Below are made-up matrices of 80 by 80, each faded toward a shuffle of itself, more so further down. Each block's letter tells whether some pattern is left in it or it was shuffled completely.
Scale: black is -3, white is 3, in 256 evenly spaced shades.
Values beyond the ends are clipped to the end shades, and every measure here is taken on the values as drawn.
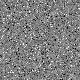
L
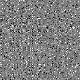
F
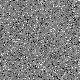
L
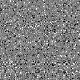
F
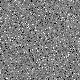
L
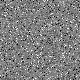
L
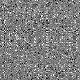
F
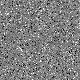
L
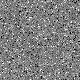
L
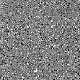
F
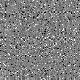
F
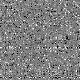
F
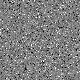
L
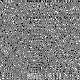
F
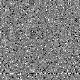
F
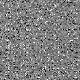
F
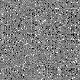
F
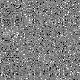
F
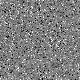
L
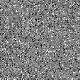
F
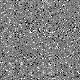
F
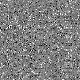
F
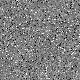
L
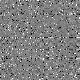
F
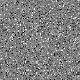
F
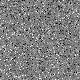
L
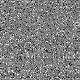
F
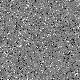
L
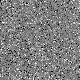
L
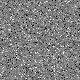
L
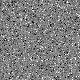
L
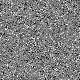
L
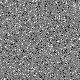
L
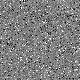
L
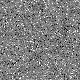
L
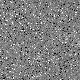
L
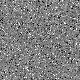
L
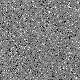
L
